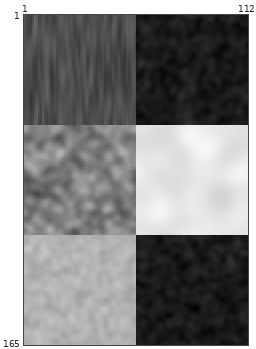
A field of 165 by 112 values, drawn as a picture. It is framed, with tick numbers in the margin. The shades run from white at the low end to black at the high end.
It is made of 3 by 2 panels. Panel 1,1: high, streaked downward, faint in contrast. Panel 1,2: very high, blotchy, faint in contrast. Panel 2,1: middling, blotchy. Panel 2,2: very low, smooth, faint in contrast. Panel 3,1: low, blotchy, faint in contrast. Panel 3,2: very high, blotchy, faint in contrast.
